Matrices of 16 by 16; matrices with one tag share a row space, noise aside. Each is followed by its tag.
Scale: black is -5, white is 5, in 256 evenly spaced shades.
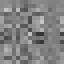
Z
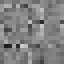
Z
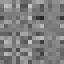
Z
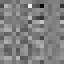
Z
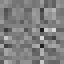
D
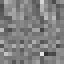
D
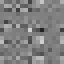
Z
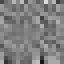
D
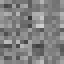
Z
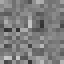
Z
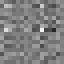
D
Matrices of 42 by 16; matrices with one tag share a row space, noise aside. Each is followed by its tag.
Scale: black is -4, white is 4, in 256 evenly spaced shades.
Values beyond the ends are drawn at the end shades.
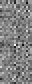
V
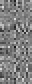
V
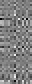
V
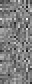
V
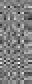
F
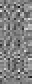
F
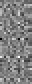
F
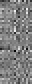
V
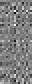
V
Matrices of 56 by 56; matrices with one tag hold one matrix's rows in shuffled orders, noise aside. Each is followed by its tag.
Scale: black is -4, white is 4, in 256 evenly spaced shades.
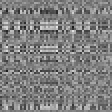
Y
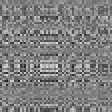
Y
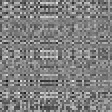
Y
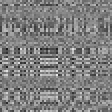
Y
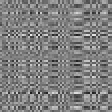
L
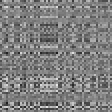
Y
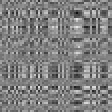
L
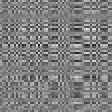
L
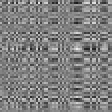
L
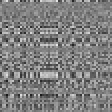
Y
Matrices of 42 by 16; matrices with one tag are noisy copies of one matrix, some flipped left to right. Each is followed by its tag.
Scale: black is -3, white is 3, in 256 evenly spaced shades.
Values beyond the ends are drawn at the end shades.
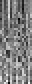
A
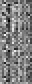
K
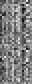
K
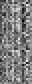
K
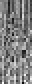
A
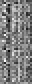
K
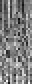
A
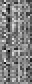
K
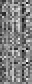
K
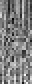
A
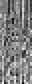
A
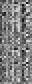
K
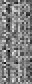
K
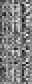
K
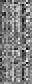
K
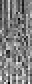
A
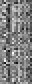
K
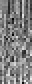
A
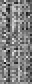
K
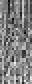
A
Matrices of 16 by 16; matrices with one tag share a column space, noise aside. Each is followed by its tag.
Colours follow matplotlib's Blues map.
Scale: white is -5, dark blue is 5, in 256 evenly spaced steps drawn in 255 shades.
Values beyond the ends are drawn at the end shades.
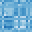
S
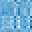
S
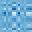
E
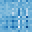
S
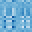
S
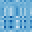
S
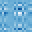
E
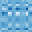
E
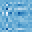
E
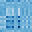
S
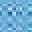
E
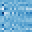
E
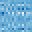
E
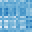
S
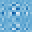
E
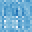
S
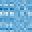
E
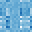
S
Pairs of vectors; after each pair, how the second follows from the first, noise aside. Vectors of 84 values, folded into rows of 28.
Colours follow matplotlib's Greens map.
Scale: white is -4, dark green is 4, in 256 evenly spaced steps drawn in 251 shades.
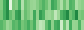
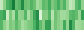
wrapped around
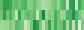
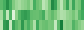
wrapped around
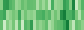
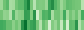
wrapped around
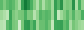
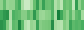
negated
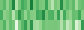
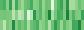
wrapped around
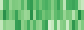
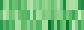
negated
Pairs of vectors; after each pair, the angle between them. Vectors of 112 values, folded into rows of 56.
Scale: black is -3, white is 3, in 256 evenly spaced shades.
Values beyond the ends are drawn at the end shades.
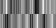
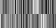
partly opposed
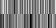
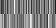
nearly opposite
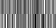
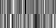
partly aligned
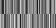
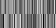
partly opposed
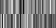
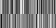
partly opposed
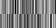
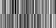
nearly parallel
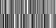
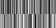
partly opposed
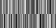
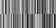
orthogonal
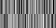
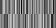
nearly parallel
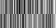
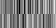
nearly parallel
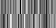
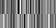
partly opposed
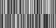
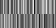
partly aligned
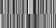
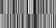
nearly parallel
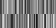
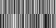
orthogonal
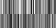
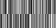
partly aligned
